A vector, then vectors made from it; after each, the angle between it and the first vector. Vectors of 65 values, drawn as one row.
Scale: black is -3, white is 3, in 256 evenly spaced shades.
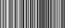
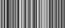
partly opposed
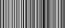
partly aligned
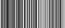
nearly opposite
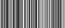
nearly opposite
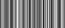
orthogonal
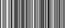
partly aligned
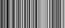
nearly opposite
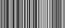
nearly opposite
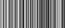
nearly parallel
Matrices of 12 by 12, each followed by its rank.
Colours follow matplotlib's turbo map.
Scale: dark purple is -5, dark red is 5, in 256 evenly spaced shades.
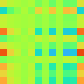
one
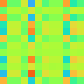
one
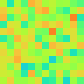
full rank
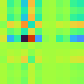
one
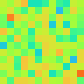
full rank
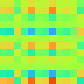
one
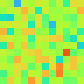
full rank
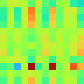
two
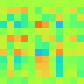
two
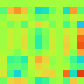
two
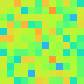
full rank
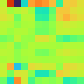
two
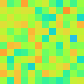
full rank
